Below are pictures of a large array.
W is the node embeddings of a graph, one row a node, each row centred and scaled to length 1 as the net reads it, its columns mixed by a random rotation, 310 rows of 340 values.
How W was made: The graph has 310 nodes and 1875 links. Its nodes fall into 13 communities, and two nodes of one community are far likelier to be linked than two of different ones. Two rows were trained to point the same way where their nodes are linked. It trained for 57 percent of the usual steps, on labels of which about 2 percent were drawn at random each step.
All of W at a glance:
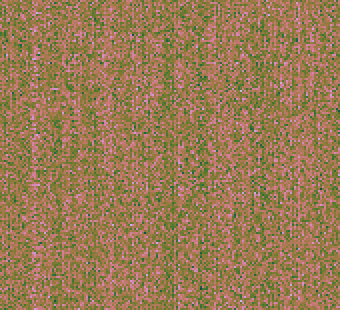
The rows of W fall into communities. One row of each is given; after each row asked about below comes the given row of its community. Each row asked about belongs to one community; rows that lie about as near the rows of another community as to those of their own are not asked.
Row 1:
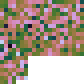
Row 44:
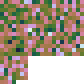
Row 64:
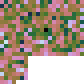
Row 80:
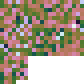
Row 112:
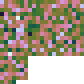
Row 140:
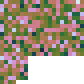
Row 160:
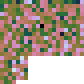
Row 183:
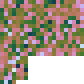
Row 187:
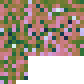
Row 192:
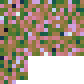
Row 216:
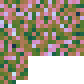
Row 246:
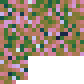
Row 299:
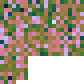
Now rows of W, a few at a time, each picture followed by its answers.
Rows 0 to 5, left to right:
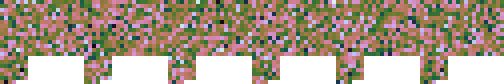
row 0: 299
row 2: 160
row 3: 183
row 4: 80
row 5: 299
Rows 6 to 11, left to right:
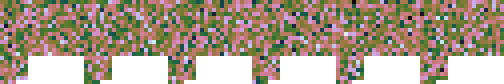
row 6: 160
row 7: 216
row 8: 192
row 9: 246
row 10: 183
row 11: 112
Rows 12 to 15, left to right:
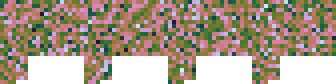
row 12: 246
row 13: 140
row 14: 216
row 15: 299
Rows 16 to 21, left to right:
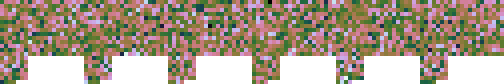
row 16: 80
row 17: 246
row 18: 160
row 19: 183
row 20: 183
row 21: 80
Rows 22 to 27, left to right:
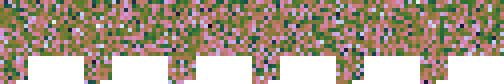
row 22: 299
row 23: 160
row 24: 160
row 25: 192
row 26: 44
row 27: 160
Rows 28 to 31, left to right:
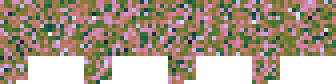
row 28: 187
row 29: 140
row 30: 192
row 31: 44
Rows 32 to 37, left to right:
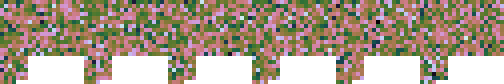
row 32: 1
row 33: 160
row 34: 1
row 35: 160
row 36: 1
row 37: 183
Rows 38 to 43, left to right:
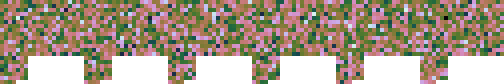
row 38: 192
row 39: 246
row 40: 44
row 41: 140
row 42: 160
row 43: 64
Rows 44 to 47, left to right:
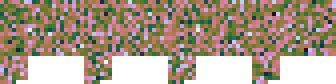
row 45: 183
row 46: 44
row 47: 183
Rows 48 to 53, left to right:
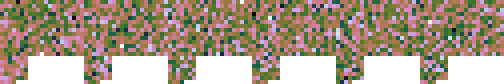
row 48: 183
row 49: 246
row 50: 44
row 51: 112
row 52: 112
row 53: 246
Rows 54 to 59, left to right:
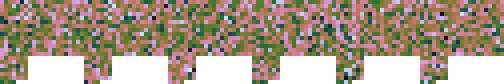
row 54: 216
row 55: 216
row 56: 246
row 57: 216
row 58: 112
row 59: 183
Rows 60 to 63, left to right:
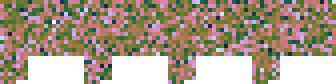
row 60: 299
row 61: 140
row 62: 160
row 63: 44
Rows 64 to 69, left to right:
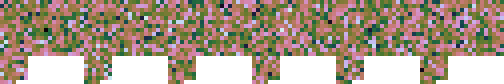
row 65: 44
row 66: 192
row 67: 44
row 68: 246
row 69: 1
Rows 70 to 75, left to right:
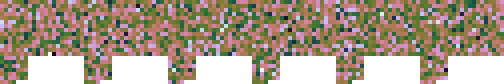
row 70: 192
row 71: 192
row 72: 299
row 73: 44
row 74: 44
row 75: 246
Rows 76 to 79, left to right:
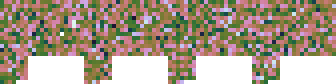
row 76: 80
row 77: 187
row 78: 187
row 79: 183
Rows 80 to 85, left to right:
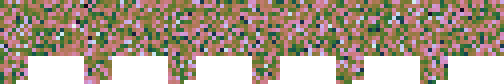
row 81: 64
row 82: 183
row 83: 140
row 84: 246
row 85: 140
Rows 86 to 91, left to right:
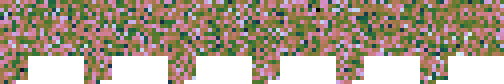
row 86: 299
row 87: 44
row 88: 80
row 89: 80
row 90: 64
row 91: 183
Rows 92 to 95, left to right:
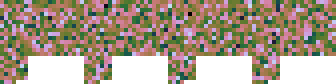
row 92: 216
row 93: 140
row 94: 183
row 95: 192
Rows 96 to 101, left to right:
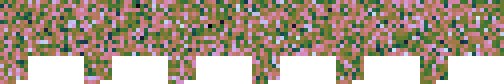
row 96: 64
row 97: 192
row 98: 160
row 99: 160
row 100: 140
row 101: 192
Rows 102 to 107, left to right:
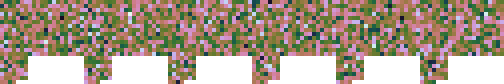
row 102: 64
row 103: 44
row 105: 246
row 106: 246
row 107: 192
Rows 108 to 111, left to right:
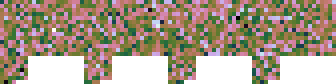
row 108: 299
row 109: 80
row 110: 216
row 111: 80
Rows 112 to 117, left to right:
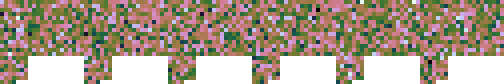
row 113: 1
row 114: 140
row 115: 80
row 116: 216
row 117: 160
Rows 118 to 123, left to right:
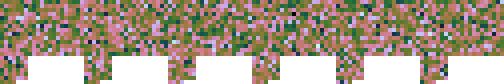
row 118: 160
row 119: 140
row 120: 64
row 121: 246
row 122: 160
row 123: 44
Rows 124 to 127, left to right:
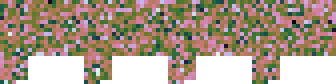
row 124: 183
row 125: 216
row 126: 160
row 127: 1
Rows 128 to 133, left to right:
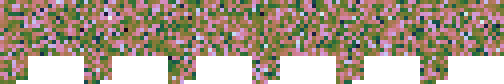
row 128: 140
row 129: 216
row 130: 192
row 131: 187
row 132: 216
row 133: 216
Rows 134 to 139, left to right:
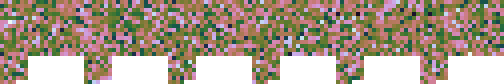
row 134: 246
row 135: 187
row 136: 1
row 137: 246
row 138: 112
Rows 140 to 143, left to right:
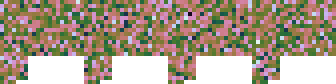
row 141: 1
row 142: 183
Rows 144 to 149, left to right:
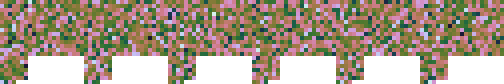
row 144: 187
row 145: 1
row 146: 44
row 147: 1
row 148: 183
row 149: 187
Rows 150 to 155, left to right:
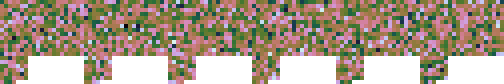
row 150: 246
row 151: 160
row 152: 64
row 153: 160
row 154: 140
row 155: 112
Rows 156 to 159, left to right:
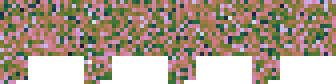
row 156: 299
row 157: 183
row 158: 44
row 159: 44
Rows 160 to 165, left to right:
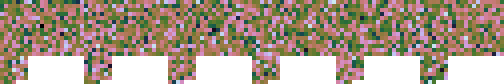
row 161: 44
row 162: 187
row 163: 80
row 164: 64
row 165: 112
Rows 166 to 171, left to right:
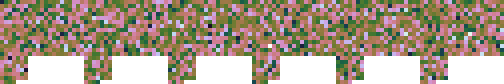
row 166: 246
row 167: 140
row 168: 160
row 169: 80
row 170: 192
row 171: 187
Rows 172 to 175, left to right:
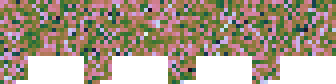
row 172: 183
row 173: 80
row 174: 299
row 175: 187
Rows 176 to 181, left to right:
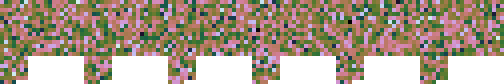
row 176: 216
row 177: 140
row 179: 192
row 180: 299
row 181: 140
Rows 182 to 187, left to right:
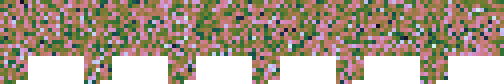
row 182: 192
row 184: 112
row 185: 246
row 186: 160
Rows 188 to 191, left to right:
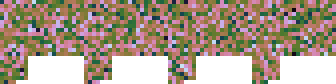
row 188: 299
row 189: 299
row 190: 64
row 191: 140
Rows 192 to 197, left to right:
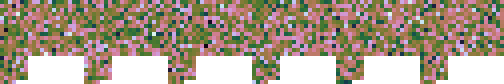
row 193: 64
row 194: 1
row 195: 160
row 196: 216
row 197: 192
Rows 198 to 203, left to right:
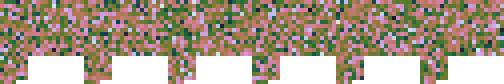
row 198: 1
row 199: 192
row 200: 160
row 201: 192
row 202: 44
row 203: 140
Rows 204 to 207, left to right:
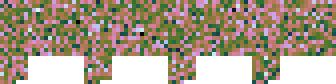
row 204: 44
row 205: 160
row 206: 80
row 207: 216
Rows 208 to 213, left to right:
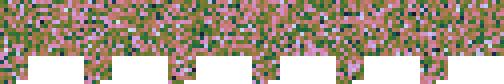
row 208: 1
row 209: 140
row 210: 246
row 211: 187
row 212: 140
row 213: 44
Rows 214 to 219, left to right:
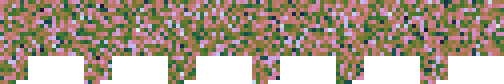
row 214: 140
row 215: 299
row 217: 246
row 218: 216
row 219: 192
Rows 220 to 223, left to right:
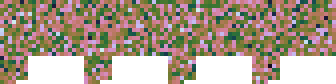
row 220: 192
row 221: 64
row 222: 140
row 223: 183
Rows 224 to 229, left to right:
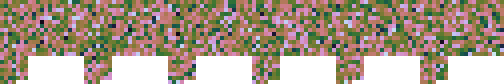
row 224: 1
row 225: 187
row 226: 187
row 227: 140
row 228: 160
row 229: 140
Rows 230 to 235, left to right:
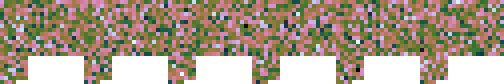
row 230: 112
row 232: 216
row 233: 246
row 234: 112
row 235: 80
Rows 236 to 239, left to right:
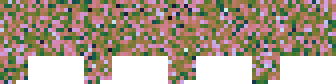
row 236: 299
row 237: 1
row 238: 299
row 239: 80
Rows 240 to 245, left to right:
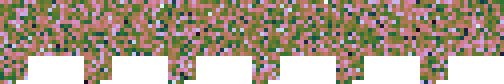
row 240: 112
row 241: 80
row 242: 183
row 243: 44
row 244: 1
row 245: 299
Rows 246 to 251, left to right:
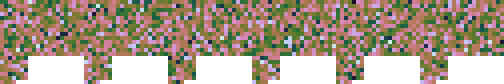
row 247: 299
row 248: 192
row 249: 246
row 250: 183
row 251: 64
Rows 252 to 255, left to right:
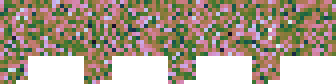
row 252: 112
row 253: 187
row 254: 187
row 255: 112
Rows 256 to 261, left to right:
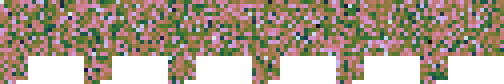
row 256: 187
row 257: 1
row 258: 1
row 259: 183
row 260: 299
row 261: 183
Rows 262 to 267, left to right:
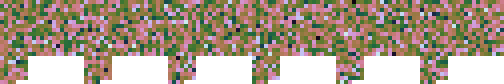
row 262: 64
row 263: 112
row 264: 246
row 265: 1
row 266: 183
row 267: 64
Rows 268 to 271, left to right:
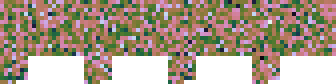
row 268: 112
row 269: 246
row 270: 183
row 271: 246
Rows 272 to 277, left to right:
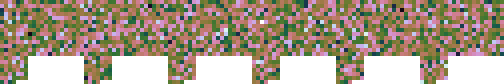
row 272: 183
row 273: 140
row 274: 192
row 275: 246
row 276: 80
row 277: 160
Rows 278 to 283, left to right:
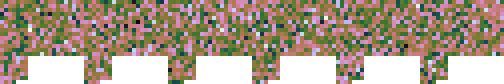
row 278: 44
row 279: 160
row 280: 1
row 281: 187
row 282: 183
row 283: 1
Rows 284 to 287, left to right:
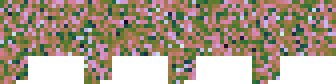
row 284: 140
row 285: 1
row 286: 112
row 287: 80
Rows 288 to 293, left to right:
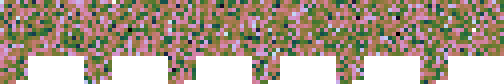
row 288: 187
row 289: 187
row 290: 192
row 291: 192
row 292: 246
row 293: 299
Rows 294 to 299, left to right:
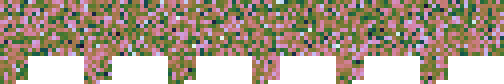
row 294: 140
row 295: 187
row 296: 140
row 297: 160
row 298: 64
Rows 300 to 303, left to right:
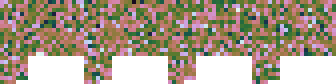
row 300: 183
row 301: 64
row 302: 160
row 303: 299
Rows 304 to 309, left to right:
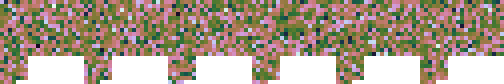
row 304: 1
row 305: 44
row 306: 187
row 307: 64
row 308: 246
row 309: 160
